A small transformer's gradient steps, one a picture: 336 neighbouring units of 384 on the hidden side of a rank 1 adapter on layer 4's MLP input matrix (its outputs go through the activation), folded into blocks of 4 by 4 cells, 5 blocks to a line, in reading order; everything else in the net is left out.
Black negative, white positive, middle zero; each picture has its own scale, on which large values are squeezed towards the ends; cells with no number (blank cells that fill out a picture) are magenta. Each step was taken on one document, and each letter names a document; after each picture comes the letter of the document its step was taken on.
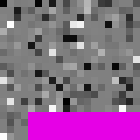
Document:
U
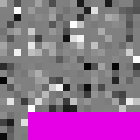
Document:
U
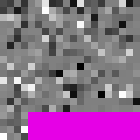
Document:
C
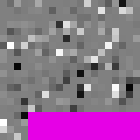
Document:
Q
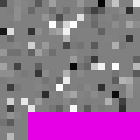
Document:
U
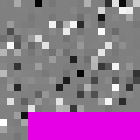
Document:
Q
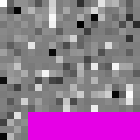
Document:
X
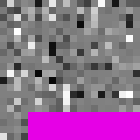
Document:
X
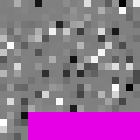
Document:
Q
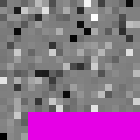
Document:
C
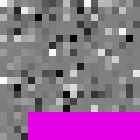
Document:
C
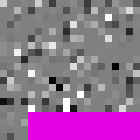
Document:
U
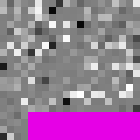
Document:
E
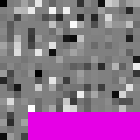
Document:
U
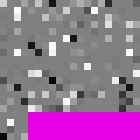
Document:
U
